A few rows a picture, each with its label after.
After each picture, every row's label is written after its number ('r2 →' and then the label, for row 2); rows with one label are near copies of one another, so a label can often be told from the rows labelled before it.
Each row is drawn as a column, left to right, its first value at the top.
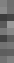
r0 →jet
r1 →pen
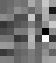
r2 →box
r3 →box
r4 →jet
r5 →jet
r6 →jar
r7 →jet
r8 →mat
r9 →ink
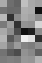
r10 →jar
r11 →pen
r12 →box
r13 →mat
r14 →mat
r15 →ink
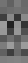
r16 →pen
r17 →box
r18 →pen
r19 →box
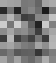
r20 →ink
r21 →jar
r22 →ink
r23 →pen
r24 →jet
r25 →box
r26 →ink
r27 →jar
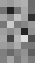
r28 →jar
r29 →ink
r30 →jar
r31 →mat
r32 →pen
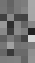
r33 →pen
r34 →box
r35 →pen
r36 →jet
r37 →mat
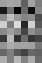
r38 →ink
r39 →jar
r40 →ink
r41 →box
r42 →ink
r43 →jet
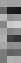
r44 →jar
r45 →ink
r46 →ink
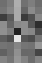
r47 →pen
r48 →jet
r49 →mat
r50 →pen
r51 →jet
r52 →box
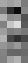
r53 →jar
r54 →ink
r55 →ink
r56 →jet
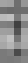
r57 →jar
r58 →jar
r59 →box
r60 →jar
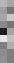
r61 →mat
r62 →jar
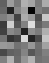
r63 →box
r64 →ink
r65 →jet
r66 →mat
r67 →ink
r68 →jet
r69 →jar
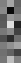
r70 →jet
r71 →ink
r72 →box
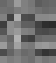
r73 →box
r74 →pen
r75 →jar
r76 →jet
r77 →jet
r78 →box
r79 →box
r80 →box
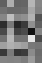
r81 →box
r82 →jar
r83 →box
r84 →box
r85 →mat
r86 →jet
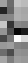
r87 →ink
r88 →box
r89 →mat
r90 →mat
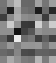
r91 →pen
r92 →ink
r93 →mat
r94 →box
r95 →box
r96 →ink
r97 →pen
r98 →ink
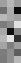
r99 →jar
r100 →mat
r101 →ink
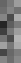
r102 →box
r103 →jet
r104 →jar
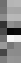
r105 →box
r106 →mat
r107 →mat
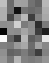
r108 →mat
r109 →pen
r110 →ink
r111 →jar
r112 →pen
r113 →box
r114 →mat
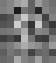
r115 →jet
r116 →jet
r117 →ink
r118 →jar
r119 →box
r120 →ink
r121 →jet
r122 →box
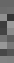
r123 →box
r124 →pen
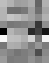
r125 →mat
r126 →jar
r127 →jar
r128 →jar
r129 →mat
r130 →box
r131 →mat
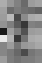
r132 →mat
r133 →jar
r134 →jet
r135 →box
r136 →jar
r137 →jar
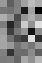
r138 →jar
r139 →box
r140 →jet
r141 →ink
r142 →mat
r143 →ink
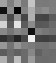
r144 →ink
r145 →jet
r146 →ink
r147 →jet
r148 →mat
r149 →jet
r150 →jet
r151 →jet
